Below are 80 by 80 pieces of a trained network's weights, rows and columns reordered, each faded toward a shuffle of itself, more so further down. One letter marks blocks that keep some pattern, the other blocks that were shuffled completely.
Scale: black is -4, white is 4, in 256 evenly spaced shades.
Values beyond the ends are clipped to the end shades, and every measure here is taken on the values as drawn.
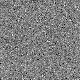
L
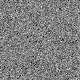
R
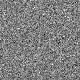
R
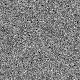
R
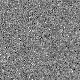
L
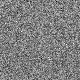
R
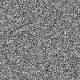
R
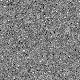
R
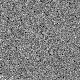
R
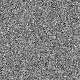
R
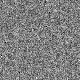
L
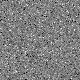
R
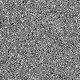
L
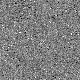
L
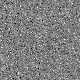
R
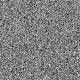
L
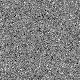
L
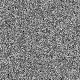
R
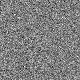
R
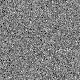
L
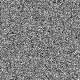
R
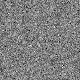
L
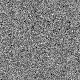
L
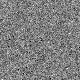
R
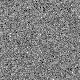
R
